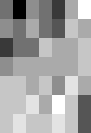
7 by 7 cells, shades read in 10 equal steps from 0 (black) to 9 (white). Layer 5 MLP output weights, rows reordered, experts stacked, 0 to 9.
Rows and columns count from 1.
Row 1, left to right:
4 0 5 4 2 6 9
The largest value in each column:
7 8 8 7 9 8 9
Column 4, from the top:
4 4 7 6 7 6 7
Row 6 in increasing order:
3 6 7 7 7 8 9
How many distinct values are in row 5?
4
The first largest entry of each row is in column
7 6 4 7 6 5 2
